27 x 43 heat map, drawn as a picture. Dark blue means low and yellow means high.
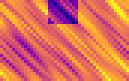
Overall the values sit about 60% of the way up the scale. The halves do not mirror each other. The grain runs diagonally down to the right. An odd patch, lower than its surroundings, sits in the top middle. Values change most from cell to cell in the top middle. The top middle is the ninth with the lowest average.
